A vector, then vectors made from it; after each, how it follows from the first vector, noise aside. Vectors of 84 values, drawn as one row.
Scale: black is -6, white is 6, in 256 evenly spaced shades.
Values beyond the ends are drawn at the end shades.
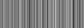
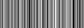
scaled up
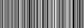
scaled up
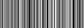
scaled up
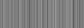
shrunk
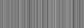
shrunk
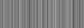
shrunk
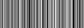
scaled up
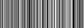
scaled up
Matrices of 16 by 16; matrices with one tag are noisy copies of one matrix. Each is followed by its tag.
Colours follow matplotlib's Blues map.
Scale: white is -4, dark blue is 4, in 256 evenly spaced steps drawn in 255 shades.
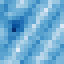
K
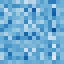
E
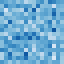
E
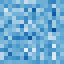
E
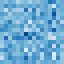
E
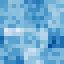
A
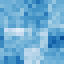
A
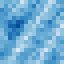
K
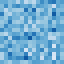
E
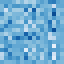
E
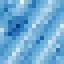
K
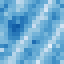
K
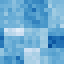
A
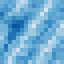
K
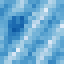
K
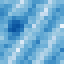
K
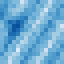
K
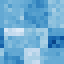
A
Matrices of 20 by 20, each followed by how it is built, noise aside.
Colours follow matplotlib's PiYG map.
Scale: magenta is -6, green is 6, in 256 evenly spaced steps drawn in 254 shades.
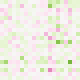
low rank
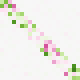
banded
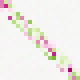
banded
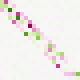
banded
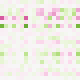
low rank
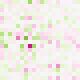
low rank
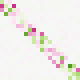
banded
